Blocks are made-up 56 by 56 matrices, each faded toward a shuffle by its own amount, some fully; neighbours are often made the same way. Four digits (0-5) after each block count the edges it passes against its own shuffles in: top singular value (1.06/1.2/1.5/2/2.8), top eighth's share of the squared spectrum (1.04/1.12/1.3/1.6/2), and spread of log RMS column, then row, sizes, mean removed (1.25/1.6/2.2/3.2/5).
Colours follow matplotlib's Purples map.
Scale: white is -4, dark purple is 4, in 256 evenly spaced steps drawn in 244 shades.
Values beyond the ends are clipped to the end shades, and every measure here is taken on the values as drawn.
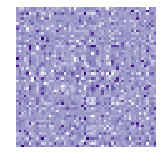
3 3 1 1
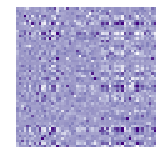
5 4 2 3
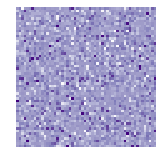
1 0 0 0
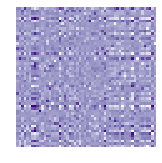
5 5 3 3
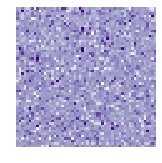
0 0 0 0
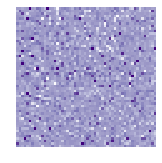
2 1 0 0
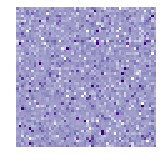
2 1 0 0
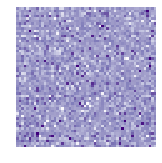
2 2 0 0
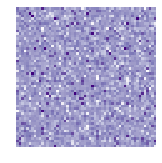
0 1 0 0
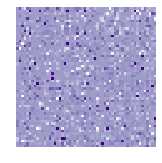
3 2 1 0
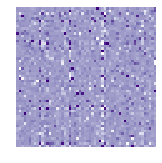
4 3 2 1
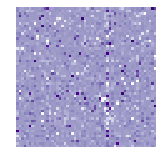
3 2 0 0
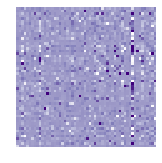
4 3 2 1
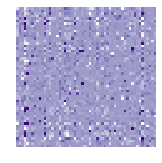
4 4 2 1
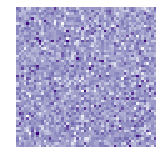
1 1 0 0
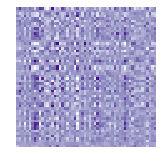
4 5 3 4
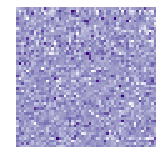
3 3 0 1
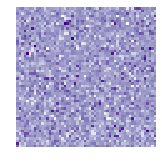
0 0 0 0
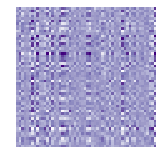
5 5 4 3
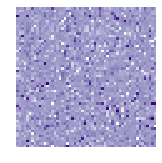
2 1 0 0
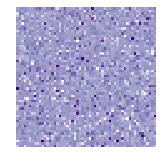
0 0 0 0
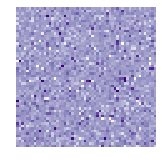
0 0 0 0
